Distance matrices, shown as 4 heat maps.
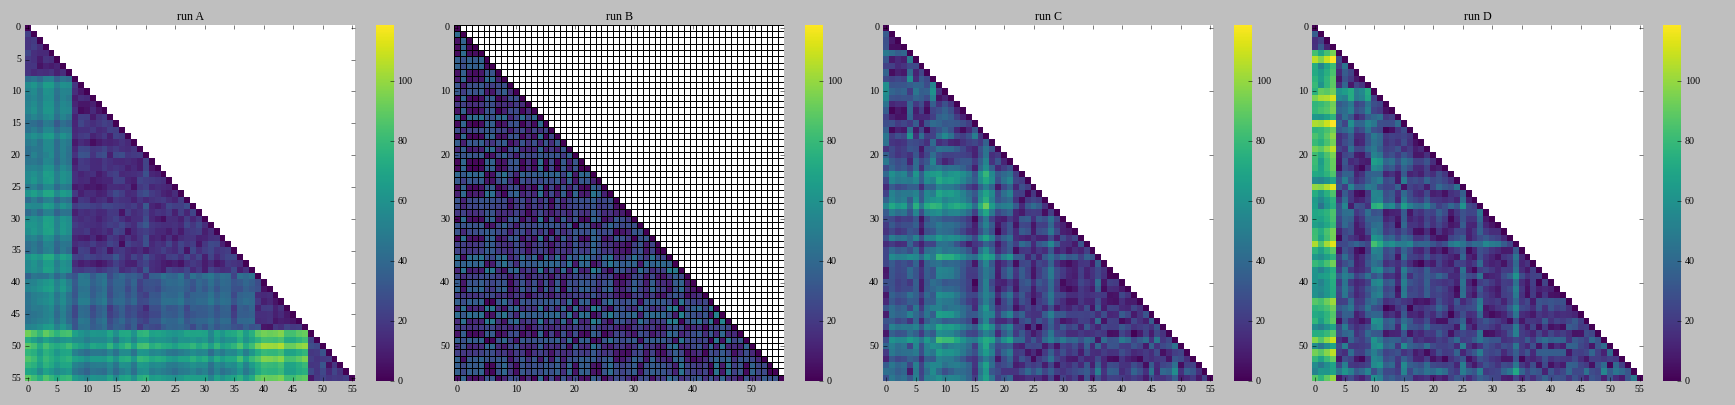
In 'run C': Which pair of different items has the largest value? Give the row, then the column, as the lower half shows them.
28, 17
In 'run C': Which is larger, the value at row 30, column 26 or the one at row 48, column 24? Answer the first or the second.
the first
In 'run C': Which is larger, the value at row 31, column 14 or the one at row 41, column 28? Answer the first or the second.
the second
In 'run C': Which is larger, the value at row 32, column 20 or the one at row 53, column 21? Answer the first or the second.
the second
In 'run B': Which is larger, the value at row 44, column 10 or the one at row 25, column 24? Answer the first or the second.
the first
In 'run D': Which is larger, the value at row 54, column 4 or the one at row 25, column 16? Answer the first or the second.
the first
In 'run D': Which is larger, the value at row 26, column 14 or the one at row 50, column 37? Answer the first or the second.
the second
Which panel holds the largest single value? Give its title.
run D
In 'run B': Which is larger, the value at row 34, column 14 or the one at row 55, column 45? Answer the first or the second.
the second
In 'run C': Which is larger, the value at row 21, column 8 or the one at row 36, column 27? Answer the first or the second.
the first
